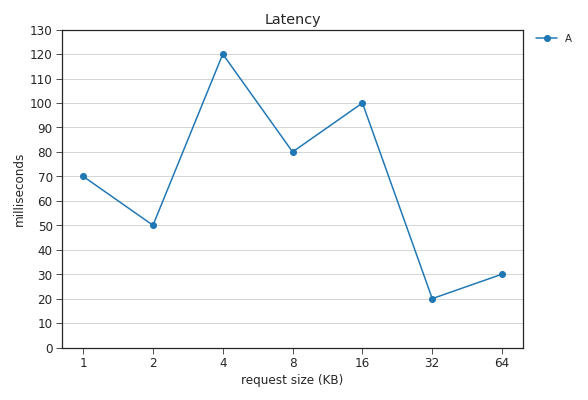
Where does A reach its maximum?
4
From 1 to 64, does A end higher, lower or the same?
lower
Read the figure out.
Title: Latency
x-axis: request size (KB), ticks 1 2 4 8 16 32 64
y-axis: milliseconds, ticks 0 10 20 30 40 50 60 70 80 90 100 110 120 130
Legend: A
Values:
A: 70 50 120 80 100 20 30
